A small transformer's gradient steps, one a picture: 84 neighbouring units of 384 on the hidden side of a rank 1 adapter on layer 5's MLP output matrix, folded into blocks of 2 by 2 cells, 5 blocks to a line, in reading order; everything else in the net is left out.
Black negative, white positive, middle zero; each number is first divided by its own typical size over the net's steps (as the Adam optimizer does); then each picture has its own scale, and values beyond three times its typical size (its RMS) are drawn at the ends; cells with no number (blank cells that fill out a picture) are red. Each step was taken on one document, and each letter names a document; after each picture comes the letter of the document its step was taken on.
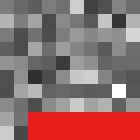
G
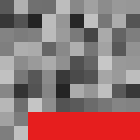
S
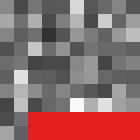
G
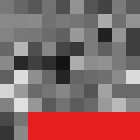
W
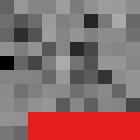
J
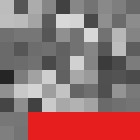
S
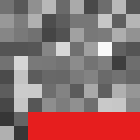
W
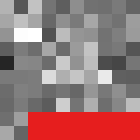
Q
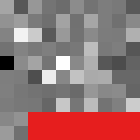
Q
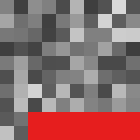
W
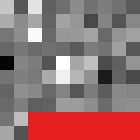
J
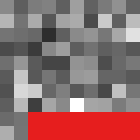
G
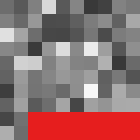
W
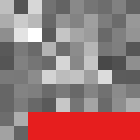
Q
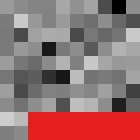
G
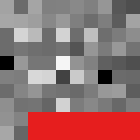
Q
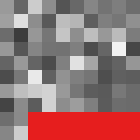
S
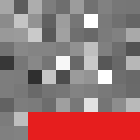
Q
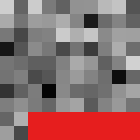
S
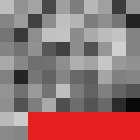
G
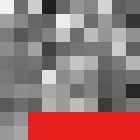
S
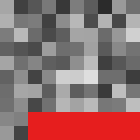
G
